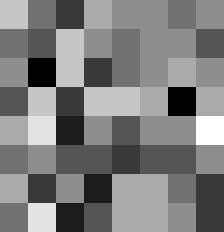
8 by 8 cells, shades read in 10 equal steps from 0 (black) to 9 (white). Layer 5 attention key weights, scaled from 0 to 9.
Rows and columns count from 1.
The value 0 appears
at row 3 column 2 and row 4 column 7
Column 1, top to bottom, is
7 4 5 3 6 4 6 4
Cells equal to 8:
2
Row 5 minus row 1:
-1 4 -1 -1 -2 0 1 4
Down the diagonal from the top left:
7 3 7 7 3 3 4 2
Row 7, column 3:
5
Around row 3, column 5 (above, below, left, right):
4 7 2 5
